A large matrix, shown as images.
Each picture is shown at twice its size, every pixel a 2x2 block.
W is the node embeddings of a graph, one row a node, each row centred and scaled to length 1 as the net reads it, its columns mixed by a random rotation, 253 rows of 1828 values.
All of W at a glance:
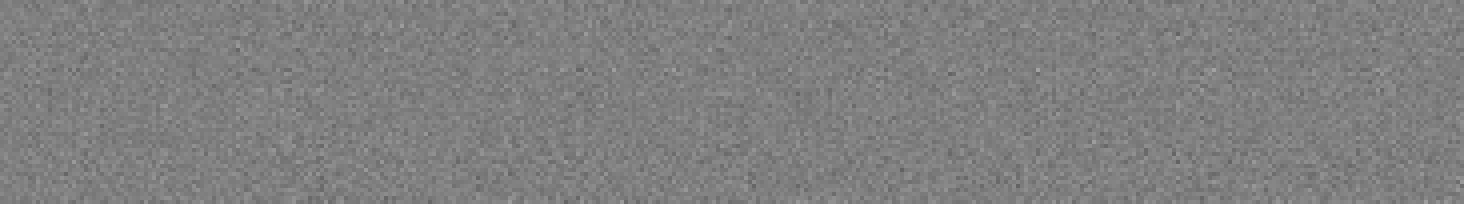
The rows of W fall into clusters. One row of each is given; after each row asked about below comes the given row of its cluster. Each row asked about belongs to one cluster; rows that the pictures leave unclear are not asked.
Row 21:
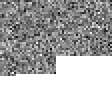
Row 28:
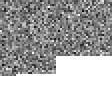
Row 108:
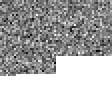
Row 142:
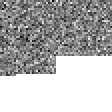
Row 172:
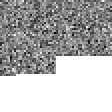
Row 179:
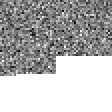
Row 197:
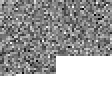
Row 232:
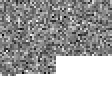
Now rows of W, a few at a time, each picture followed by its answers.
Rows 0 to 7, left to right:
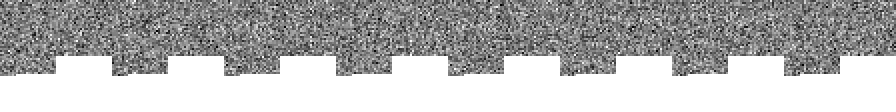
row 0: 179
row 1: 172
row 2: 28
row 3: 179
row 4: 28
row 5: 108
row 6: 108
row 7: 21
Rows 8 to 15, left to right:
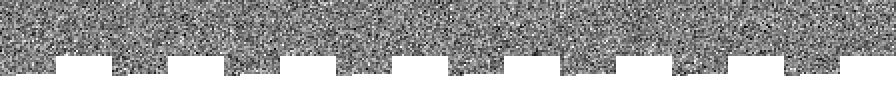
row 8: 179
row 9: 172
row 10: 21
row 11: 179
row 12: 108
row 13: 197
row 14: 108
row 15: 28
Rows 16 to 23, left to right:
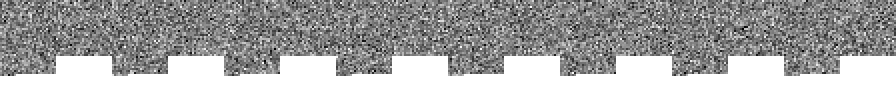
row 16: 108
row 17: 197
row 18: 21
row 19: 142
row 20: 197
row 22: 108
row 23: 179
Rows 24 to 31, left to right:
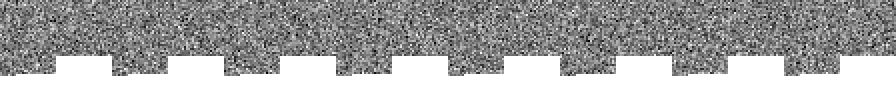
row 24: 232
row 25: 172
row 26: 172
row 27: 179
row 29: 142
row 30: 179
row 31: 232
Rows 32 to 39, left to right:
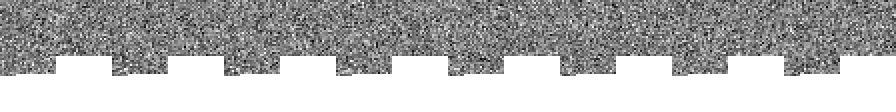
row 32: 179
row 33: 172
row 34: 172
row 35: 172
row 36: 28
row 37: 28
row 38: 179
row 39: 21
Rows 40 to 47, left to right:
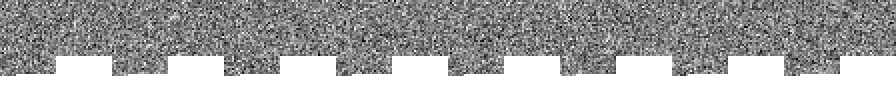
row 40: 142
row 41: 179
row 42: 172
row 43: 142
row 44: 142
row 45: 197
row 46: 108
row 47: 21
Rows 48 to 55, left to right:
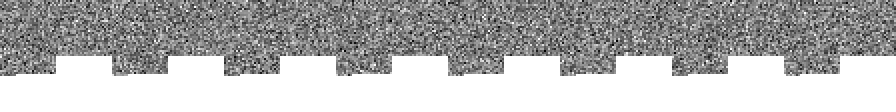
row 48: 142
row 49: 197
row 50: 172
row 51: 232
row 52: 108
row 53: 179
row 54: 142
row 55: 232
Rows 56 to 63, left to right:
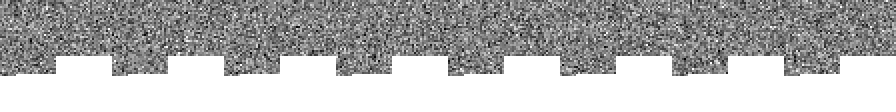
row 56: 28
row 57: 179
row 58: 108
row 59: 142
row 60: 172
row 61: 28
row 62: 21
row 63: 172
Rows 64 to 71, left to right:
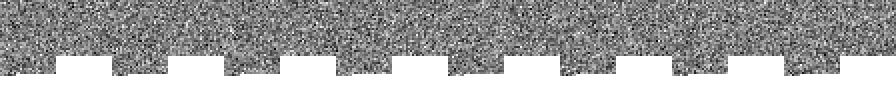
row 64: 21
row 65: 142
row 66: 21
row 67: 179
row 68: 197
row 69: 172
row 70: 232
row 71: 108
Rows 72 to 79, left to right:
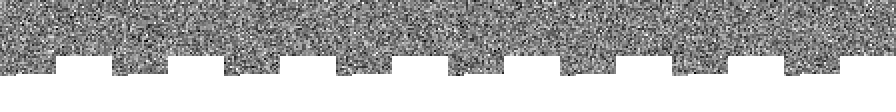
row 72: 197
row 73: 142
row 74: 172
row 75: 172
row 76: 21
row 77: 108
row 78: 197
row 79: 28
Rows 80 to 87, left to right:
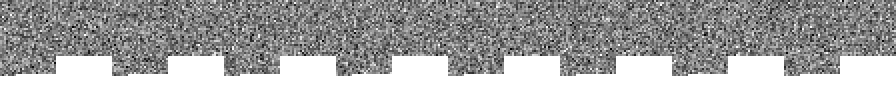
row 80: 108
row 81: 28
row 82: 142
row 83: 232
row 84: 21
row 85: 21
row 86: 179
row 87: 142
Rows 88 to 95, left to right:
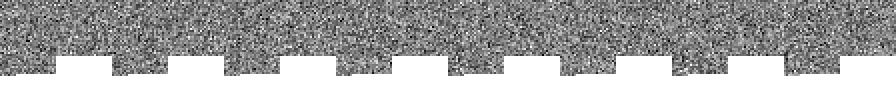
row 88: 142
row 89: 142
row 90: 179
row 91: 108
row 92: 172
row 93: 108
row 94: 172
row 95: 197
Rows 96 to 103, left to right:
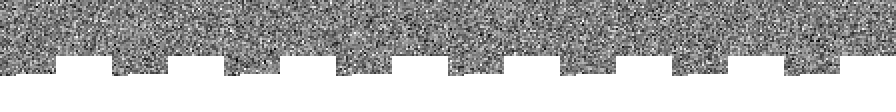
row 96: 142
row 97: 28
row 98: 21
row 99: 172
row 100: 179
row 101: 197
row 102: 142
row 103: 142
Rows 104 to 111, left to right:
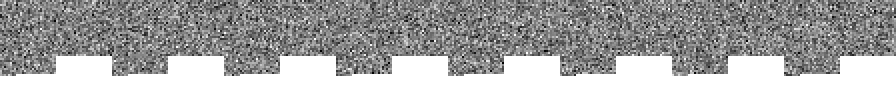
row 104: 232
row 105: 179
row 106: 108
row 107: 172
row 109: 28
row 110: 197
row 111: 28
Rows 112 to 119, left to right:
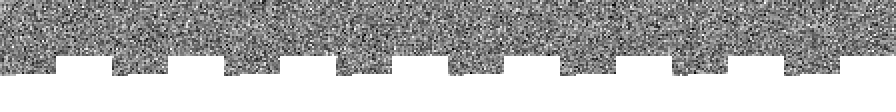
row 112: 197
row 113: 142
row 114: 28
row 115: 142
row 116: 232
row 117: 28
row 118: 232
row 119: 28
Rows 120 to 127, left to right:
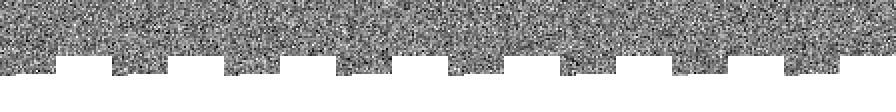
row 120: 142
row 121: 172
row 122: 108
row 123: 21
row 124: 28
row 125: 21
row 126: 197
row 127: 232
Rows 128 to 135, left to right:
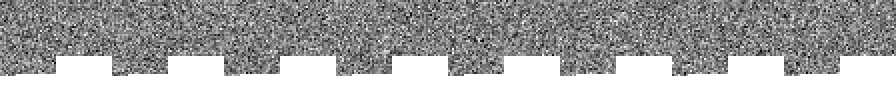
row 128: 108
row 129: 28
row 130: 197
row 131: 197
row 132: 142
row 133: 179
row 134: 108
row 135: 232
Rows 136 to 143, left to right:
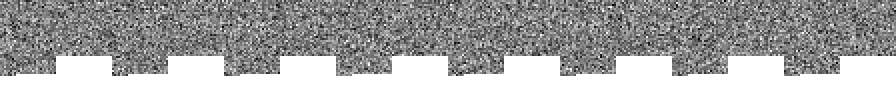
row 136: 21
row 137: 28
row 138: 28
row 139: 179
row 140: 108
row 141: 28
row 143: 172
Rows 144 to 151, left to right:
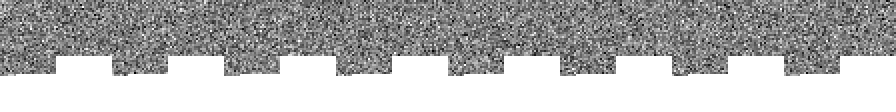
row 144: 197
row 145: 232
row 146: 179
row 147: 108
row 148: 108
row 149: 172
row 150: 28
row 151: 197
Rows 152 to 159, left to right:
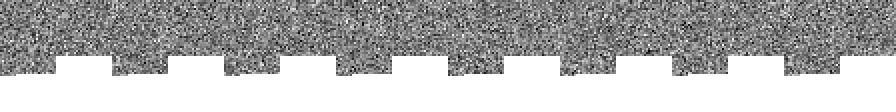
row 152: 179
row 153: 197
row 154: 232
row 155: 28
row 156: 172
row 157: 108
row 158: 21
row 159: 197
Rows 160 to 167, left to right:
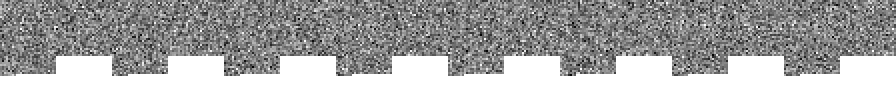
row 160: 197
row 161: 142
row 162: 172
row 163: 28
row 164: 179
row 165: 21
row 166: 28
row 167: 28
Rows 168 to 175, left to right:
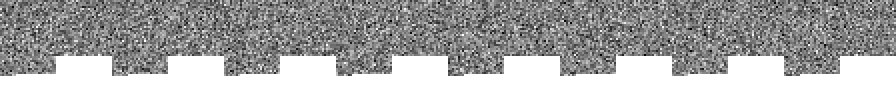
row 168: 179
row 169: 179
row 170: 232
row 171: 232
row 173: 108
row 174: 179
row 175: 28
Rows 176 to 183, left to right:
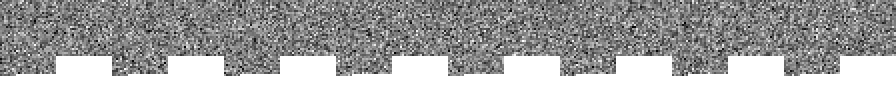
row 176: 172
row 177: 172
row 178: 28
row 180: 179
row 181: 108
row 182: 21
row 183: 232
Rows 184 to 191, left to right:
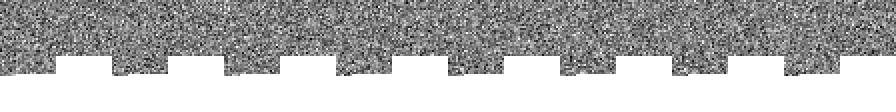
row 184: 179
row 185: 28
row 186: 197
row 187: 108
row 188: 172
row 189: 172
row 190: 172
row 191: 108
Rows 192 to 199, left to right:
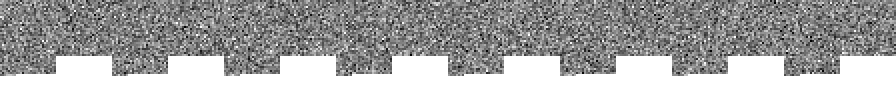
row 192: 197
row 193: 108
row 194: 197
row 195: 21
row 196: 179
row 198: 179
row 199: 142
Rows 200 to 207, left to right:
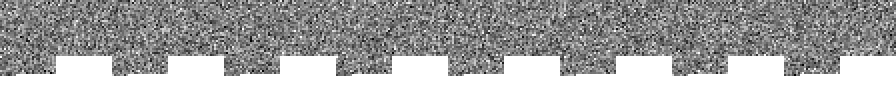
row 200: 142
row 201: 232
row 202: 142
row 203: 142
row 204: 108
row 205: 197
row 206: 232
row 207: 21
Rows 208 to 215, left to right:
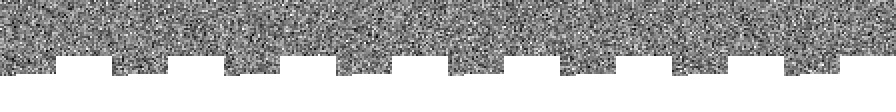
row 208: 21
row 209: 172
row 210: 142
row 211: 179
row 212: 197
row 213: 172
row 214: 172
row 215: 232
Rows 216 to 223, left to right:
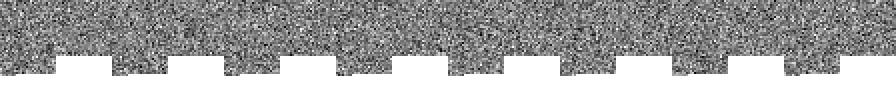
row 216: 232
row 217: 172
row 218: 28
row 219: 28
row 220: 179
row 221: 179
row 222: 197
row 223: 232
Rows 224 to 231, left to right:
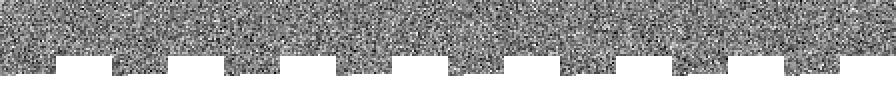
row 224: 197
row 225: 142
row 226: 142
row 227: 179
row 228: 28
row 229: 172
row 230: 21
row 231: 232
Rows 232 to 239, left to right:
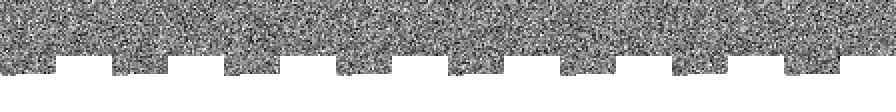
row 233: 197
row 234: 142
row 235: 232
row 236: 108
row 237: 179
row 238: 232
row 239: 197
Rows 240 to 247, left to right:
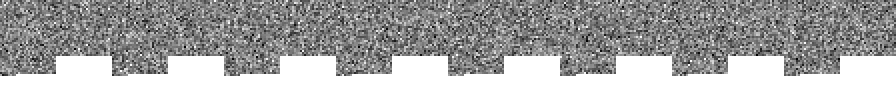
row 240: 28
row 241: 172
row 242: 142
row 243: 108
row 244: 197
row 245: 142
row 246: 108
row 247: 21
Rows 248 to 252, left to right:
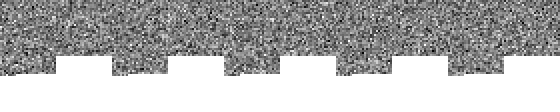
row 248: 108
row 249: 179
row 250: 21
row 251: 108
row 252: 179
